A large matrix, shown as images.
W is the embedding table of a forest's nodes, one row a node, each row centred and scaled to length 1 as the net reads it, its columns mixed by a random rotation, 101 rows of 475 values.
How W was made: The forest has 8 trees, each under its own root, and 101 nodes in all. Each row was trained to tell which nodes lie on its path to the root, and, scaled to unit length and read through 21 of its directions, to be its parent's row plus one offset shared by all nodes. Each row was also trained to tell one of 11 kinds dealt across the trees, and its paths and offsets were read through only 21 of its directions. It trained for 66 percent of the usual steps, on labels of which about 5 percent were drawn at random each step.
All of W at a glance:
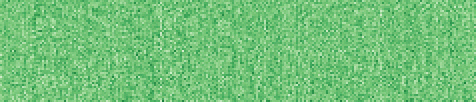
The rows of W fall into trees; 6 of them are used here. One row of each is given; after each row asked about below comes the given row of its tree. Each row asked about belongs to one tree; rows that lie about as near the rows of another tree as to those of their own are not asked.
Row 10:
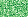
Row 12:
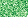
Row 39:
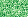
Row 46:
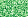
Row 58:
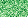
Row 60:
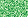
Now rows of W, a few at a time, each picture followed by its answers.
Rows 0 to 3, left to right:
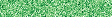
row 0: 39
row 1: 60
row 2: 58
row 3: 10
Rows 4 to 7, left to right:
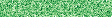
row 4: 39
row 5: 12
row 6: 12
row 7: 60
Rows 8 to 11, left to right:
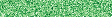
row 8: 10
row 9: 60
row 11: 10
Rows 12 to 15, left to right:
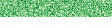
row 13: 10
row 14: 12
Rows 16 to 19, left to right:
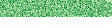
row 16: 39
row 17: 58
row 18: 58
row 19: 46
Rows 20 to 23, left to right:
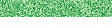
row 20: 10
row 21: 46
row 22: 60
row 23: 58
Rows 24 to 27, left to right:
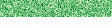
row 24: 46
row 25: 60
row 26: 10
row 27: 60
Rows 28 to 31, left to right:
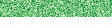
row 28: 10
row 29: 58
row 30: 12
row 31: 39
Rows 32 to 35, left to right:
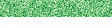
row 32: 60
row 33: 58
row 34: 60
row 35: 39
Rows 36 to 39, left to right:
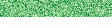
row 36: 39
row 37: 12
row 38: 10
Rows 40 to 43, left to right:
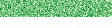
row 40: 58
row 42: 39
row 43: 46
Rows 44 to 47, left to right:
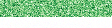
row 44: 60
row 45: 39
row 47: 10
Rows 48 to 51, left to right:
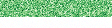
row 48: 58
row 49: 10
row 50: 39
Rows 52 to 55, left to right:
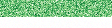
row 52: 12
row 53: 46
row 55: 12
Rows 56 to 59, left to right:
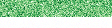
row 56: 60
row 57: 39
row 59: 39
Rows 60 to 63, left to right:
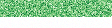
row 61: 60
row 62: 10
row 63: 60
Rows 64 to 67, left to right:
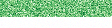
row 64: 10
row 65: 60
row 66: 10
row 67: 10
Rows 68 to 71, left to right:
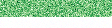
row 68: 58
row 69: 10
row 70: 10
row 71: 46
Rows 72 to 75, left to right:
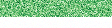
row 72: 58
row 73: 58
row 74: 39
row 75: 46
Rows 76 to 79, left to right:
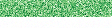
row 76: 60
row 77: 60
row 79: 12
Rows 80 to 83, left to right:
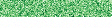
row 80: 58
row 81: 60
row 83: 60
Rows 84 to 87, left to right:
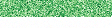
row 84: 12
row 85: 58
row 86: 46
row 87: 10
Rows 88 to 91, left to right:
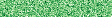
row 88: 46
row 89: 58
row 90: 39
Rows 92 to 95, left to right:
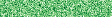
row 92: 10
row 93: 46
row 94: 10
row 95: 60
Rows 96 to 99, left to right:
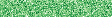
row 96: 46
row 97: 12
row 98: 60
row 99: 10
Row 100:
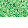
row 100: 60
